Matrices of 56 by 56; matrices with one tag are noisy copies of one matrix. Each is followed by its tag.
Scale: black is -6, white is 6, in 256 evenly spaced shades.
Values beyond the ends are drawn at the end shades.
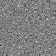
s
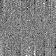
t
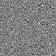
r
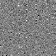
s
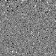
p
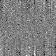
t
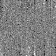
t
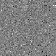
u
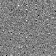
s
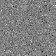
u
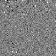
p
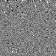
p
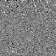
p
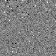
p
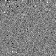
p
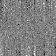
t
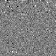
p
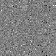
u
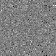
u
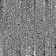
t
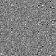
r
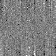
t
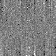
t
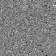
u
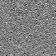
s
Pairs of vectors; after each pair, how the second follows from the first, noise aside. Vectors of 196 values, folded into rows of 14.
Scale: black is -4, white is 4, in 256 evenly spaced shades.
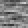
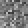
sign-scrambled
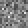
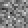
sign-scrambled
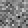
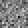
sign-scrambled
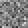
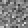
sign-scrambled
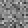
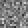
sign-scrambled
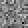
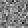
sign-scrambled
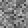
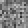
sign-scrambled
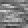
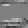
partly zeroed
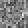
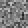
sign-scrambled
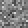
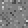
partly zeroed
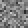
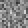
sign-scrambled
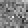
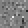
partly zeroed
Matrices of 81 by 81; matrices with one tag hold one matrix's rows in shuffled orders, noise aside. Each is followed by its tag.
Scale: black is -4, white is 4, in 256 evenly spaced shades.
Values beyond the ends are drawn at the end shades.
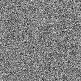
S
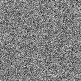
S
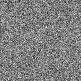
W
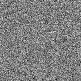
S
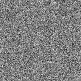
S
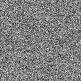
W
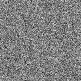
S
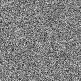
W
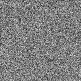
W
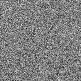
W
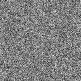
S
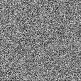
W
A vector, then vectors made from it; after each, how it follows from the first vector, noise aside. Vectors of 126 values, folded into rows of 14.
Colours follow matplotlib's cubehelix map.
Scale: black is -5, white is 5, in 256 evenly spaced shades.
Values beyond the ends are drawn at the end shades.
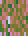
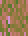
shrunk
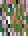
scaled up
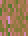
shrunk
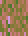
shrunk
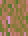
shrunk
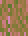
shrunk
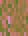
shrunk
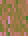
shrunk
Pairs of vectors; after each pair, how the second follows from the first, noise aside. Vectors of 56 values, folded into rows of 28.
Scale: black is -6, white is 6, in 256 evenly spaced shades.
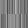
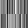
scaled up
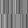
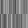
negated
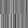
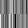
scaled up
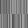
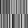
scaled up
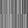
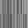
negated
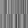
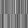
shuffled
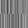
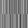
reversed
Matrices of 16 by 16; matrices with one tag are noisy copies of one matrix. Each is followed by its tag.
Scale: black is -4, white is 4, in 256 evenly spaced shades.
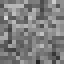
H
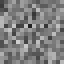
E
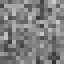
H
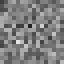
E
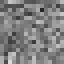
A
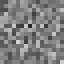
E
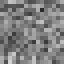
A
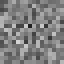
E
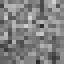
H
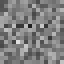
E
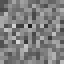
E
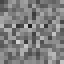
E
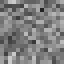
A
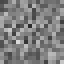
E
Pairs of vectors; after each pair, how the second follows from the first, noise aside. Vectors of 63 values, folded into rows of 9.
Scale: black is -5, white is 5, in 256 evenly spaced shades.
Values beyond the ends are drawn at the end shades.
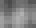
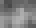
copied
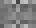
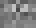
wrapped around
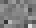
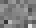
copied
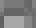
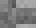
wrapped around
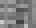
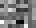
scaled up
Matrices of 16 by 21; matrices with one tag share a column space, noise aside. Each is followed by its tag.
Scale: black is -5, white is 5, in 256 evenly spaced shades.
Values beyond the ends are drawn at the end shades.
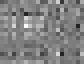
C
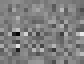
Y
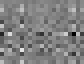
Y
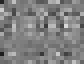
C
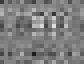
C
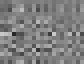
Y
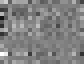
C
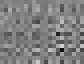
Y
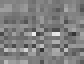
Y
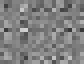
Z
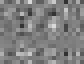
C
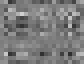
C
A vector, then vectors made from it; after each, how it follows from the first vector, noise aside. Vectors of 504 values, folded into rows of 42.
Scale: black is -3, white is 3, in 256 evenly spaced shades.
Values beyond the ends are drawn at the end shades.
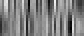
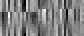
wrapped around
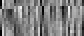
wrapped around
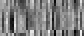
wrapped around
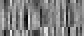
wrapped around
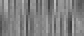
shrunk
